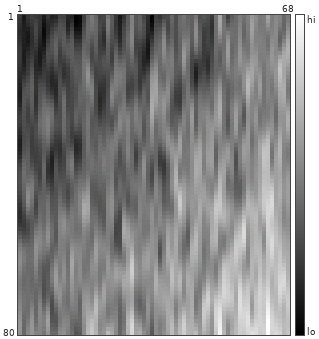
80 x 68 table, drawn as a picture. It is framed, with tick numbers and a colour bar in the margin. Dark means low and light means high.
Slope: up to the bottom right. Ninth with the lowest average: top left. Ninth with the highest average: bottom right. Grain: streaks running down. Mirror symmetry: none.
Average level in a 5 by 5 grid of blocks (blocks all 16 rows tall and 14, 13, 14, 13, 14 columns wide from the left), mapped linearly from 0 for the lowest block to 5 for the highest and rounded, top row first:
01113
11223
12233
22334
23345
